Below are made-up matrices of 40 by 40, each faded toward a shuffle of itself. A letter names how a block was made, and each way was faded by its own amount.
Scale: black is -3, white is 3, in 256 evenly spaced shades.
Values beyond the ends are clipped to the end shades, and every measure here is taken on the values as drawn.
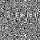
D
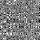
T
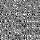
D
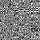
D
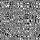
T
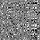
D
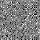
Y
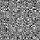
T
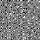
Y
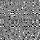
D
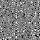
Y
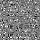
Y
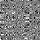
T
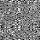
D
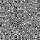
Y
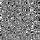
T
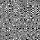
D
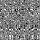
D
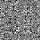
T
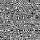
D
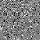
Y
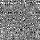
T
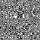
T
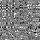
D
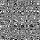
T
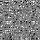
Y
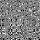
T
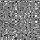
T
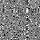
Y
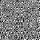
T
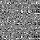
T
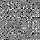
D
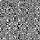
T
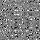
Y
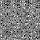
T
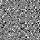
Y
